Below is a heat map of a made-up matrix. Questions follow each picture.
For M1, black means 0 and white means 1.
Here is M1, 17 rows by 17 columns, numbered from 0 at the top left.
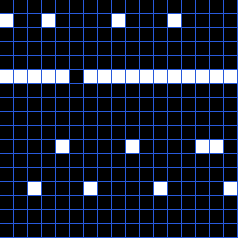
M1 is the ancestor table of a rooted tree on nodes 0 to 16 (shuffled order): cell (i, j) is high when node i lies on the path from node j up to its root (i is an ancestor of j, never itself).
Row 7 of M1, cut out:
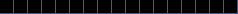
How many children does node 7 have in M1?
0
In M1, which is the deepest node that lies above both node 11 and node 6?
13
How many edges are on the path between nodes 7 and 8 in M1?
3
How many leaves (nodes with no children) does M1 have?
13
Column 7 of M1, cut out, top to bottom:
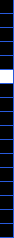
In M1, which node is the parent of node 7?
5
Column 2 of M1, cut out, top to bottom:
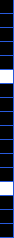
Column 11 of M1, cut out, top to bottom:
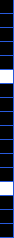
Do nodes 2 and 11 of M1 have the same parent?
yes
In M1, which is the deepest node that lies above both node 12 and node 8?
1
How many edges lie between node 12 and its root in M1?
2
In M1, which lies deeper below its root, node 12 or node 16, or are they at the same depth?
the same depth
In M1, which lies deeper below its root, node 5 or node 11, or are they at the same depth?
node 11
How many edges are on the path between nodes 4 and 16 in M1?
4
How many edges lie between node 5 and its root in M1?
0
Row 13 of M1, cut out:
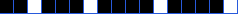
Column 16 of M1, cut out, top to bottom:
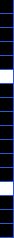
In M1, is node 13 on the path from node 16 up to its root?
yes
